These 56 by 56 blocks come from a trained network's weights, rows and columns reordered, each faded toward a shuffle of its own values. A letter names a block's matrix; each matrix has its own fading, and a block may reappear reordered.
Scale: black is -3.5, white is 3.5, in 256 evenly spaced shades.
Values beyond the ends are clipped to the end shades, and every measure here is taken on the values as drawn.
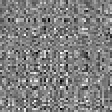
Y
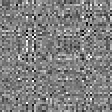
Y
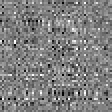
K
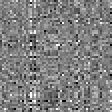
Y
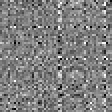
Y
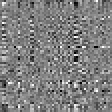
Y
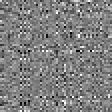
Y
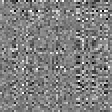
Y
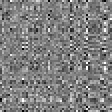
Y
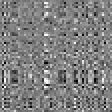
K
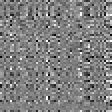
K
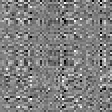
K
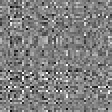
K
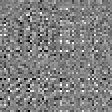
K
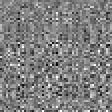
Y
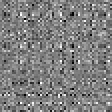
K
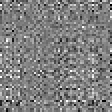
K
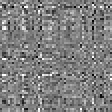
K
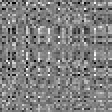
K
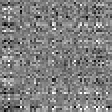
K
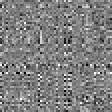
Y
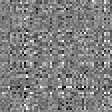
K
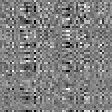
K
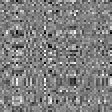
Y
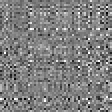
K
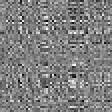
Y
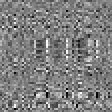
Y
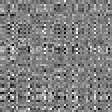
K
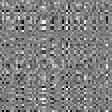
K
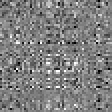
K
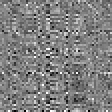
Y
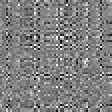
K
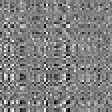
K
